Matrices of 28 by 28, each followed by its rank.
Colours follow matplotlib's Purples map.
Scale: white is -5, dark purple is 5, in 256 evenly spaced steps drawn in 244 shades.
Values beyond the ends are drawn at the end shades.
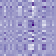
two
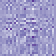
three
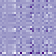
two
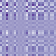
one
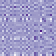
three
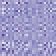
three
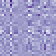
three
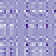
two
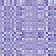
two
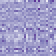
three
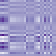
one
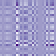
one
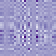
two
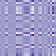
one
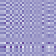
one
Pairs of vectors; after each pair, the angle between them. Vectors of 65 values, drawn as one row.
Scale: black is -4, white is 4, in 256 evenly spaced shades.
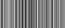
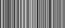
nearly opposite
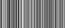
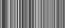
nearly opposite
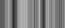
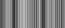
nearly parallel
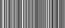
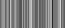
partly aligned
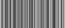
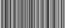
nearly parallel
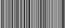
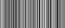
partly opposed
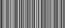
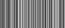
orthogonal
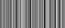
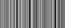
partly aligned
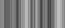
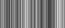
nearly parallel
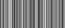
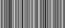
nearly opposite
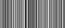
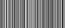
nearly opposite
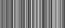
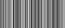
nearly opposite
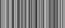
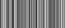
nearly parallel
